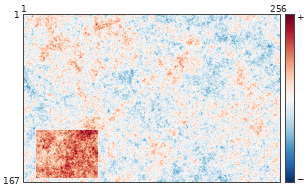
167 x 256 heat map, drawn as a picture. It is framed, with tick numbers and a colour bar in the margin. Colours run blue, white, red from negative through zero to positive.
Average level on the scale: 50%. Odd patch: higher, in the bottom left. Ninth with the highest average: bottom left.
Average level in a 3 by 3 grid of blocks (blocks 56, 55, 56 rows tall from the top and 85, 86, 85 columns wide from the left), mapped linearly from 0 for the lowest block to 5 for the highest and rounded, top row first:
210 / 111 / 511
